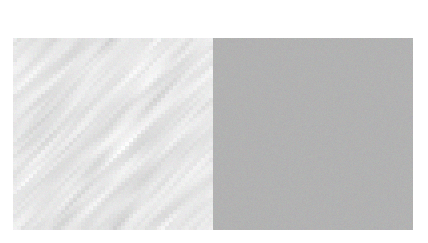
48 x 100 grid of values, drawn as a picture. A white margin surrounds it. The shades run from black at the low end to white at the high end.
The table splits into one row of 2 panels. Panel 1,1: very high, slanting up to the right, faint in contrast. Panel 1,2: high, flat.
